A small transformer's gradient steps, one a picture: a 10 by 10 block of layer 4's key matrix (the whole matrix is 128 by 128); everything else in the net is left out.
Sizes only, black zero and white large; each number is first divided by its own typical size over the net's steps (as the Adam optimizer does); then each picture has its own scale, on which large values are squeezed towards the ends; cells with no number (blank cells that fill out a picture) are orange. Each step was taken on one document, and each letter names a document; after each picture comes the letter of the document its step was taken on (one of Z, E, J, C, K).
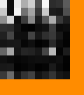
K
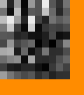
K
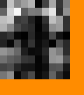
K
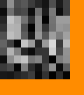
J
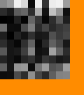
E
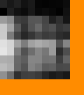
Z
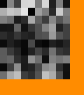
E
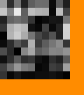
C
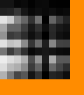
Z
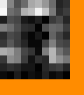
K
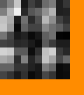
K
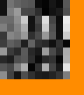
C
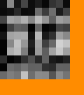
J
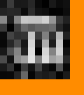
J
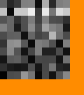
C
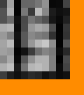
Z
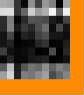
E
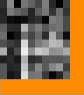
Z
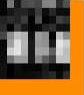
J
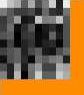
E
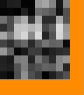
J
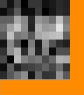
J
